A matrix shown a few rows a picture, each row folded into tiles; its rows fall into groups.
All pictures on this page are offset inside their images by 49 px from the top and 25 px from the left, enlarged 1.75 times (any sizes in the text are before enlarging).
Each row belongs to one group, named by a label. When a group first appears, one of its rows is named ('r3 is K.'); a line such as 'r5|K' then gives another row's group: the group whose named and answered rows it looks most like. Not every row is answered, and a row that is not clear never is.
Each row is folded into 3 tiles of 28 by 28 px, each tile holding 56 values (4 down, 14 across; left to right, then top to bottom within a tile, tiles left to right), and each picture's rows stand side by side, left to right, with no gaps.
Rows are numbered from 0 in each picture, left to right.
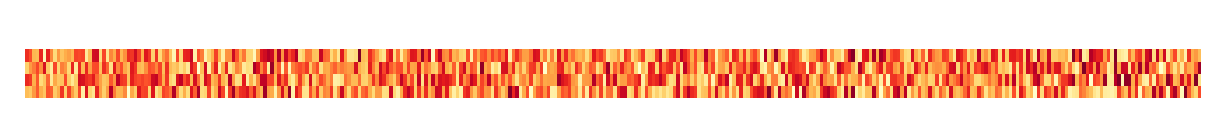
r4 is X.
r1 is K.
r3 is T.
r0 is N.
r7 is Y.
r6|N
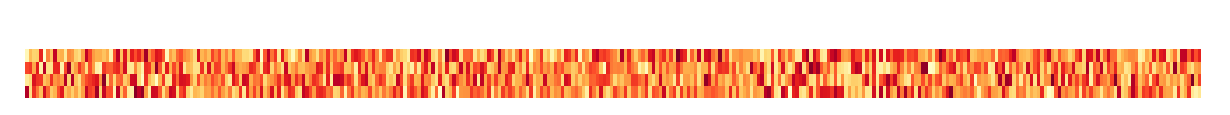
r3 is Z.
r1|Y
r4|T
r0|K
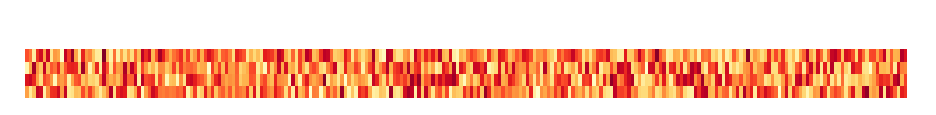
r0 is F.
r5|X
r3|Z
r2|N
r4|Y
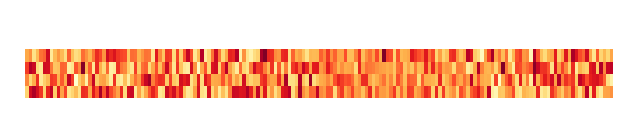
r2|T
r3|N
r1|K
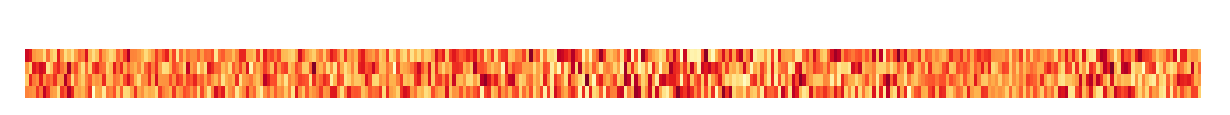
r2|F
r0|Z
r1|T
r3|T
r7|X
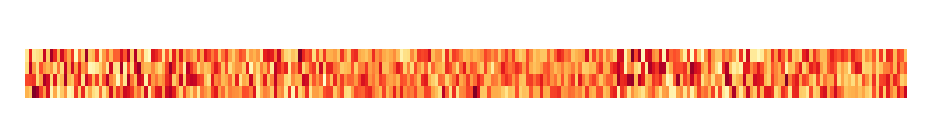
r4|Y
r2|Z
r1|T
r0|Y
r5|X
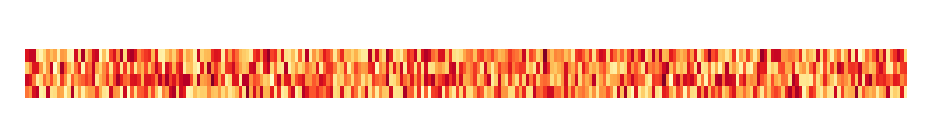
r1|Y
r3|F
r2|N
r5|F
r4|Y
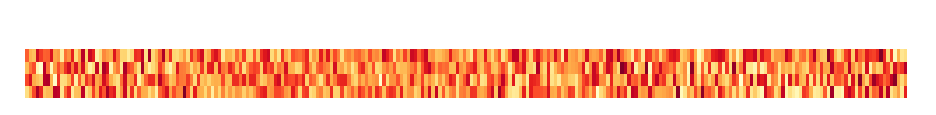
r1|Y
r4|Z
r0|F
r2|T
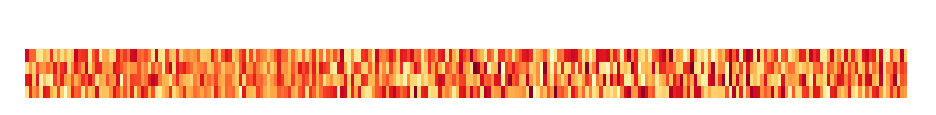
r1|N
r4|F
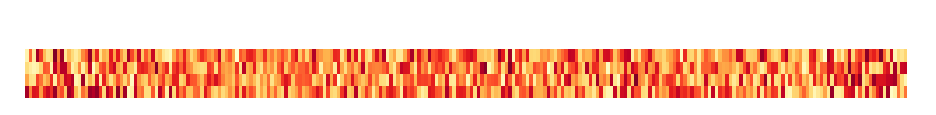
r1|X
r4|K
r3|Z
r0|K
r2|K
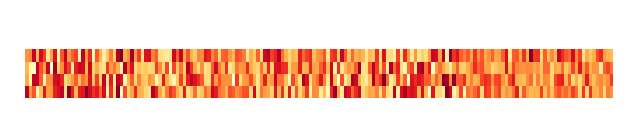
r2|F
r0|K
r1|T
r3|T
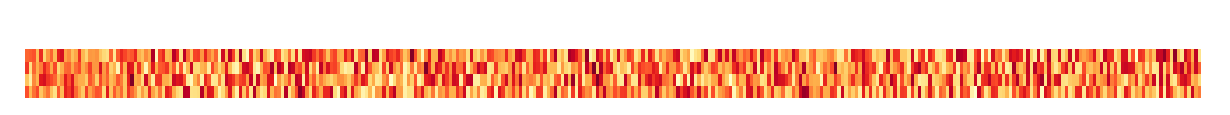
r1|F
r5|T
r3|N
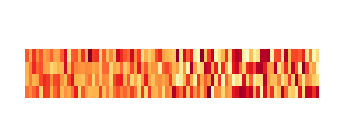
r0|T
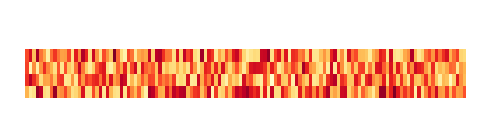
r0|F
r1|K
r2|K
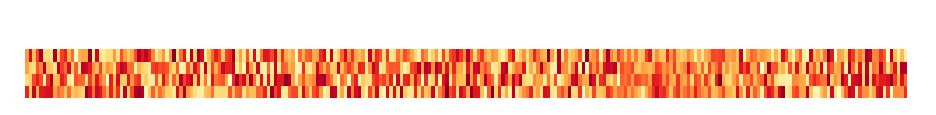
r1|Y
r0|K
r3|X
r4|Z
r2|F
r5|N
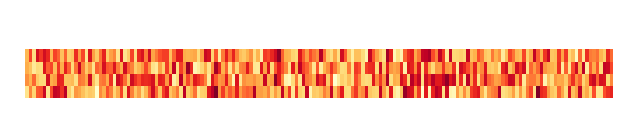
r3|X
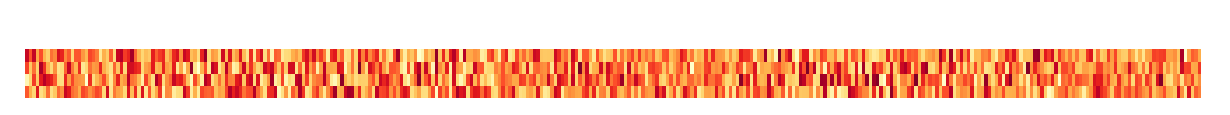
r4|T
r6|Z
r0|T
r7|Z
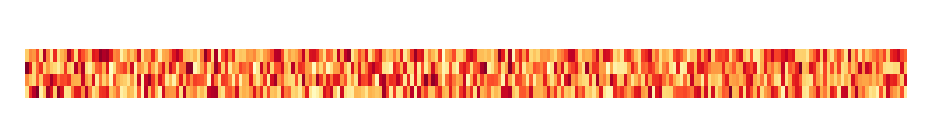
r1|Z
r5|F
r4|K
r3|Z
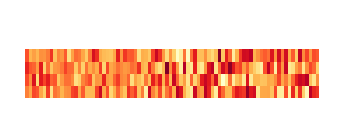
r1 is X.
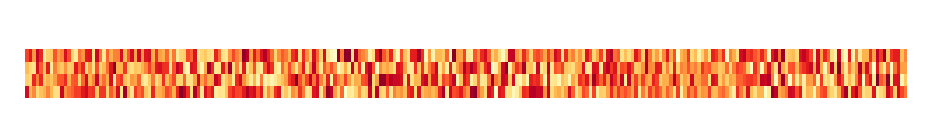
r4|Z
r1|X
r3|X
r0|K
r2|Y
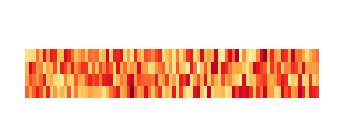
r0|Y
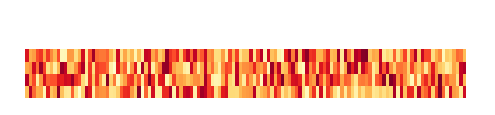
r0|X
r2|Y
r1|F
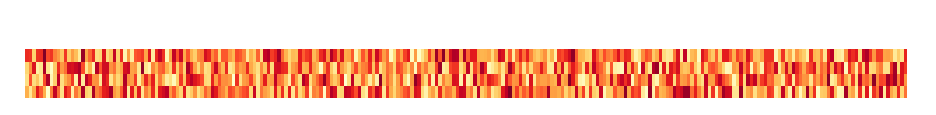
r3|Z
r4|K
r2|F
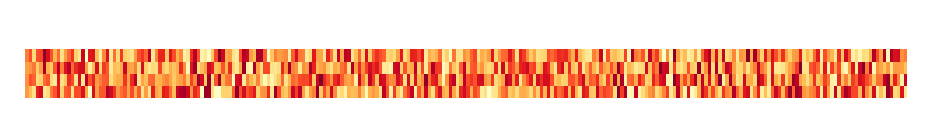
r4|Y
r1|X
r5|F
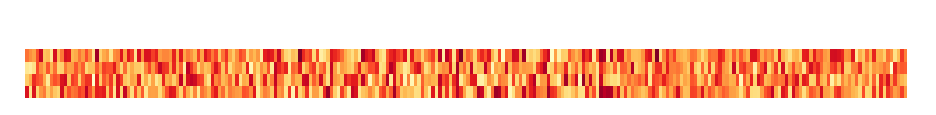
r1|T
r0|K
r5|X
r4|Z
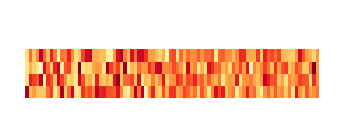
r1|T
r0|K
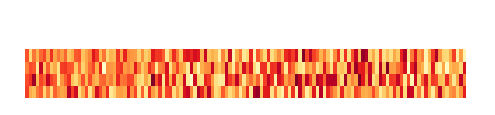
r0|T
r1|F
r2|Y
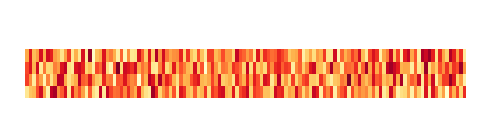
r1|T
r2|N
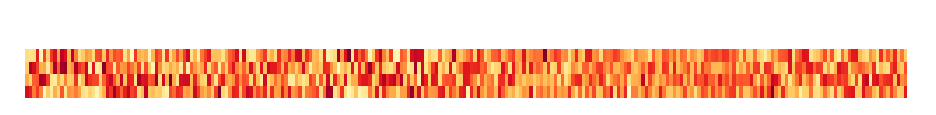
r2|Y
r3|X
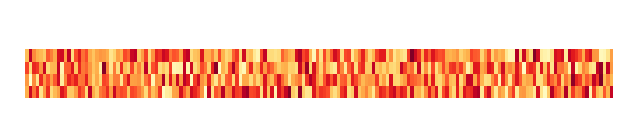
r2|K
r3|N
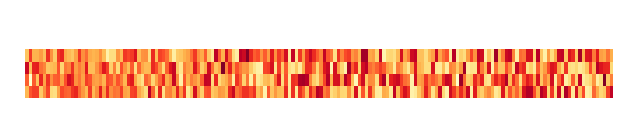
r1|X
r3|K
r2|Y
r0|Z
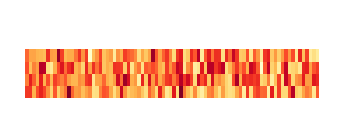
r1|Y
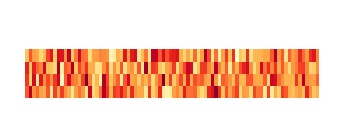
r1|Z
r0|Z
